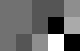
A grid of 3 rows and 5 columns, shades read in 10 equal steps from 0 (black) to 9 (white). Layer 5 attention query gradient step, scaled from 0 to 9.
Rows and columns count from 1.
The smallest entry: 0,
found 2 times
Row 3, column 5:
0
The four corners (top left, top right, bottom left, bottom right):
4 5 4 0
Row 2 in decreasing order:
6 4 4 3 0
